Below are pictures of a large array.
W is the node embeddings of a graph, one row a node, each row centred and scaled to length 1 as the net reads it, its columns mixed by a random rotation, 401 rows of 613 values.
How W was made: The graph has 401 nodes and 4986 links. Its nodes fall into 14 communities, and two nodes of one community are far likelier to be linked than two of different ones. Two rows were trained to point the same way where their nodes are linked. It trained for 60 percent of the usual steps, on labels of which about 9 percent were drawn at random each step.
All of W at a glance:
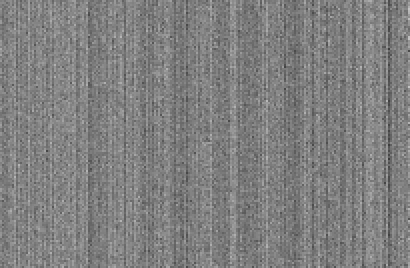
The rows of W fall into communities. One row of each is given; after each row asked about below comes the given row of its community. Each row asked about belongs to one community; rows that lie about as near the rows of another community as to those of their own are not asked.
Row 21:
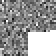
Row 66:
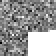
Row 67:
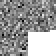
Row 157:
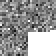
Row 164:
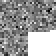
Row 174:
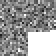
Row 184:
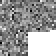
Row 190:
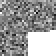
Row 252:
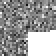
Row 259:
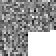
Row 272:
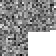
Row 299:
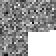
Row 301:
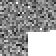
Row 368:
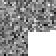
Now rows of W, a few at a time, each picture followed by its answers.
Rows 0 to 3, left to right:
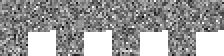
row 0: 157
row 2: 174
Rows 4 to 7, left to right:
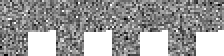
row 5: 272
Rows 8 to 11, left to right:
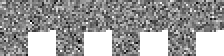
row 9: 252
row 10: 252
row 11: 21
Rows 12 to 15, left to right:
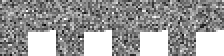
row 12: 184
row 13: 190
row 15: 157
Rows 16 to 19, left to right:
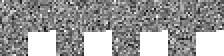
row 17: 299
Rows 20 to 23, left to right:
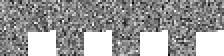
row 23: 272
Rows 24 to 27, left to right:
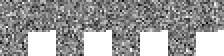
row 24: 184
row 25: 252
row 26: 301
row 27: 272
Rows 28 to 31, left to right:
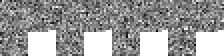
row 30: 157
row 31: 21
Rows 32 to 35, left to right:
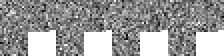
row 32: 184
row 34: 21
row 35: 164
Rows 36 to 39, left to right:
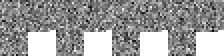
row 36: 21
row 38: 252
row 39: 21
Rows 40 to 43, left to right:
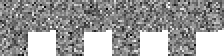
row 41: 174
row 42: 67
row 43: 157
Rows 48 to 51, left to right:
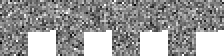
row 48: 184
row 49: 252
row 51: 184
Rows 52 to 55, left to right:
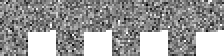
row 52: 299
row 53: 252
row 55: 184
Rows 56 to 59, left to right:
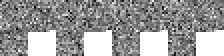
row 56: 174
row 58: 368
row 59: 299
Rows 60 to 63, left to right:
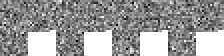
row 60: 164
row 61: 164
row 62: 301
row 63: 272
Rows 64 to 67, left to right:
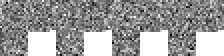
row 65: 301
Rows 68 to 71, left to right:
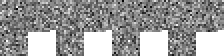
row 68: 67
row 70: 184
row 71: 66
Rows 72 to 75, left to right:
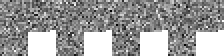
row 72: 157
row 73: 164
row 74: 164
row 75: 67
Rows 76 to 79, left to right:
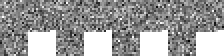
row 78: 190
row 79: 259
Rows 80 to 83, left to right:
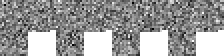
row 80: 67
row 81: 368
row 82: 157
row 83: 164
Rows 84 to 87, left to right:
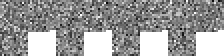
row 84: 272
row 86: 67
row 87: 368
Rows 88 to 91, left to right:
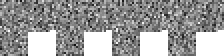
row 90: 66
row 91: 368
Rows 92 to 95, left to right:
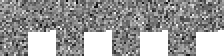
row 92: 299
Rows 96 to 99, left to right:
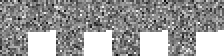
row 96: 301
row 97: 252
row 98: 184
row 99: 174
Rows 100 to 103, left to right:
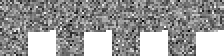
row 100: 301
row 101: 164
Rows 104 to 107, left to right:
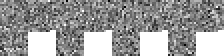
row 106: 184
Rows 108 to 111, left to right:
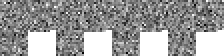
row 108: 164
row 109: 272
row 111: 174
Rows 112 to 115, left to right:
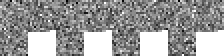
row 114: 184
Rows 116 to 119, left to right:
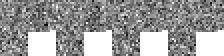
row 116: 259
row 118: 157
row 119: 301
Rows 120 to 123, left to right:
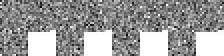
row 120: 259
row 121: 272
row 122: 67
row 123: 66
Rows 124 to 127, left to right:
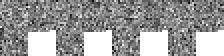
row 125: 301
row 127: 301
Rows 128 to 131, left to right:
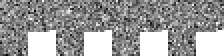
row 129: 190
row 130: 259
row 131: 66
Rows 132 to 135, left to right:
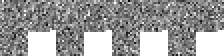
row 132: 174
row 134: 174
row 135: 21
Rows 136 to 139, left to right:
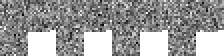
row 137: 174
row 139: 67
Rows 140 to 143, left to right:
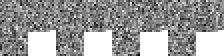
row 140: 299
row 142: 164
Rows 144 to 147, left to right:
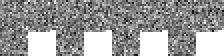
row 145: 67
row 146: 252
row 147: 190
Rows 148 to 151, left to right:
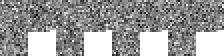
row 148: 157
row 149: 184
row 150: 66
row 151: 67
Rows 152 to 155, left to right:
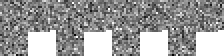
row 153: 21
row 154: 157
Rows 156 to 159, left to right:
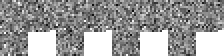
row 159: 66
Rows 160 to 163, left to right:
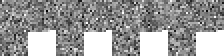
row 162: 272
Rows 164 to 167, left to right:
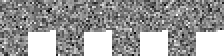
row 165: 272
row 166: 301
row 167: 190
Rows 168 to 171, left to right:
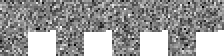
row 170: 21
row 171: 272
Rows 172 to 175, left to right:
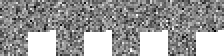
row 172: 174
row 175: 66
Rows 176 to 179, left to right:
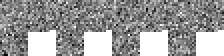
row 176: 66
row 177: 67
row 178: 368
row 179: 157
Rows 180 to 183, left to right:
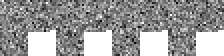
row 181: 252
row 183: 301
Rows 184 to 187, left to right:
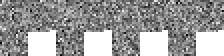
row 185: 190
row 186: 259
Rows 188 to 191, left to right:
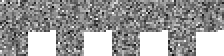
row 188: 67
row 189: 252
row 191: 66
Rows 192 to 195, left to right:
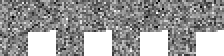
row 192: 157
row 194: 272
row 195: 301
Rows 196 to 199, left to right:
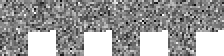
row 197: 157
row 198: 272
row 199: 21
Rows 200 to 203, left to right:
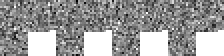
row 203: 164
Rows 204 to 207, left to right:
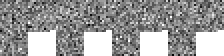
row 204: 21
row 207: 184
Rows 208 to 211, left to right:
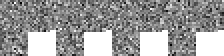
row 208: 301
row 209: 157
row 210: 301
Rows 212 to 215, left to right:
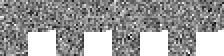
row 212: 157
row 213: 190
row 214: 368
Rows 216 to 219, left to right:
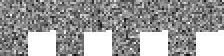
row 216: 164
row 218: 21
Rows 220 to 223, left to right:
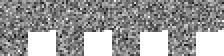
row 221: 190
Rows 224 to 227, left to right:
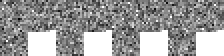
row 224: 301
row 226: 174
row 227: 157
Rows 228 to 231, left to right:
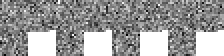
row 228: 184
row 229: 368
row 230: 67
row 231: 67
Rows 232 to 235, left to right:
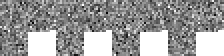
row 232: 272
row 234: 164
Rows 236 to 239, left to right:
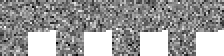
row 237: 184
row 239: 164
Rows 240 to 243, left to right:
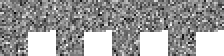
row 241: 299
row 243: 174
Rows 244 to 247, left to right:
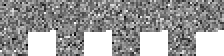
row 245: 67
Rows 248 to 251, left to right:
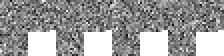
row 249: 301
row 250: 157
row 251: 164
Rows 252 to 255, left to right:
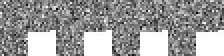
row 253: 259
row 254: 259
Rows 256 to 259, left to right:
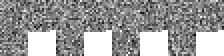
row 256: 174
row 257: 259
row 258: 184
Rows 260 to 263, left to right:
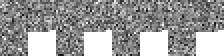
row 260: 21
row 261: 252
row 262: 368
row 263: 301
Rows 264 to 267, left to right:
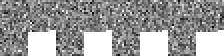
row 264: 174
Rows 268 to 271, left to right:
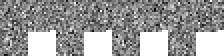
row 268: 299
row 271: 157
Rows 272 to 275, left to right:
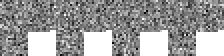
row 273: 299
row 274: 184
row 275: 67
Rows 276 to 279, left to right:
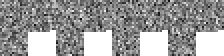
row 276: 164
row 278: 299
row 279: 259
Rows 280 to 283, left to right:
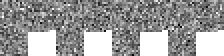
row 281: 301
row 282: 259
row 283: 164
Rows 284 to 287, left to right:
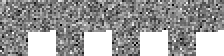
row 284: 67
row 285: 164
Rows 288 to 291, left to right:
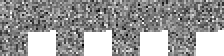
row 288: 272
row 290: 174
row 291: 174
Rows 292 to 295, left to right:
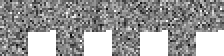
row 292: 272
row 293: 368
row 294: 21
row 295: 164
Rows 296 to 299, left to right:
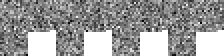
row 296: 368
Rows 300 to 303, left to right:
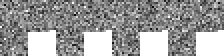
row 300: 184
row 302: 66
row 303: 252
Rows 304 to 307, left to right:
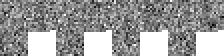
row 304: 184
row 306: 174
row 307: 164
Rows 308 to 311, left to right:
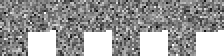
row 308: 184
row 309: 21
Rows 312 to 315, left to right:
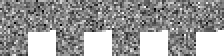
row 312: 184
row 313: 272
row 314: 174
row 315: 157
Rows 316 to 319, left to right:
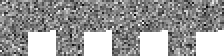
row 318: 272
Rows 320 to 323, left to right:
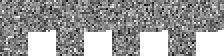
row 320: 368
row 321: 301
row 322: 190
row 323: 252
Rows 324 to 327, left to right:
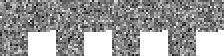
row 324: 272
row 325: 21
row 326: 67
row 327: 184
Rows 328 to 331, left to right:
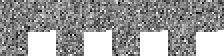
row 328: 21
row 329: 252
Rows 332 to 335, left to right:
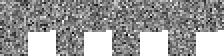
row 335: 259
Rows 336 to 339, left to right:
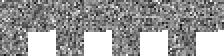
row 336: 21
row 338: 259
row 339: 259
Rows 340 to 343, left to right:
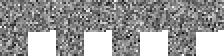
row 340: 164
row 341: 299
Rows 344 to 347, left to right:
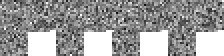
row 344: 252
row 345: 184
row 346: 190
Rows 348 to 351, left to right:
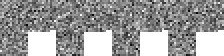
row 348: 67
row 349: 157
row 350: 164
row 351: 67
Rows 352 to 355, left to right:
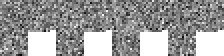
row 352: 67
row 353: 66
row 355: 67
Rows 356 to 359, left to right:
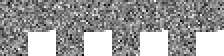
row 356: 301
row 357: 301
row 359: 174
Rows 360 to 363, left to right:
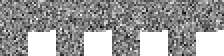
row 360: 21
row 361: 299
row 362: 252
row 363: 368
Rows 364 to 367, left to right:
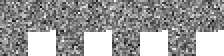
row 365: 272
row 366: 190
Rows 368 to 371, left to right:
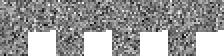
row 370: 301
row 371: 368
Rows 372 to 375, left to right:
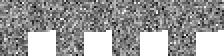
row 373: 301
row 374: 272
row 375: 368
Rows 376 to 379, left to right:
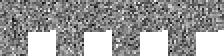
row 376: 21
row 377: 157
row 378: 272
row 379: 368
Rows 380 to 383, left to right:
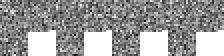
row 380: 184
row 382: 66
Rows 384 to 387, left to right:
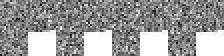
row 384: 272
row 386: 174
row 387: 259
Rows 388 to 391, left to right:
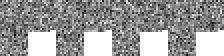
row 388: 67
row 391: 184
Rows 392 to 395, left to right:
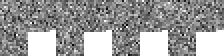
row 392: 252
